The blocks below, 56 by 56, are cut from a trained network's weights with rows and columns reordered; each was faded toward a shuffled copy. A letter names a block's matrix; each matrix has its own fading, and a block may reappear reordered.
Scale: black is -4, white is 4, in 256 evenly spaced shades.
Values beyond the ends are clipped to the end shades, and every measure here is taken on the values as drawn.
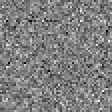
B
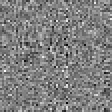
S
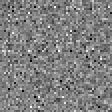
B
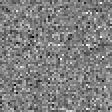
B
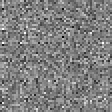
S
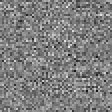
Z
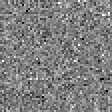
B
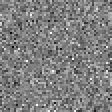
B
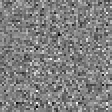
S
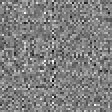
Z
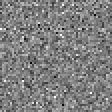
B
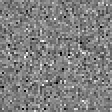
B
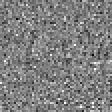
B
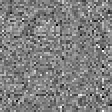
S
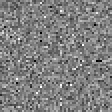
B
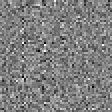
Z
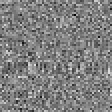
Z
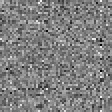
S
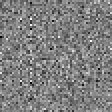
S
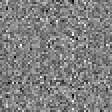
S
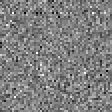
B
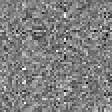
Z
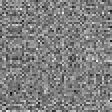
Z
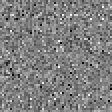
B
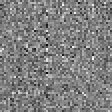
Z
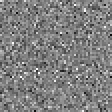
B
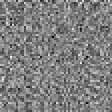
Z
